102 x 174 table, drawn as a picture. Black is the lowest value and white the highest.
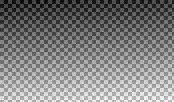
Lone odd cells: none. Average level on the scale: 50%. Grain: checkered. Slope: up to the bottom.
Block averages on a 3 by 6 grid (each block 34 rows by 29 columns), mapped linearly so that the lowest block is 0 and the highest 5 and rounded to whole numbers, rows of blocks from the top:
000001
222333
455555
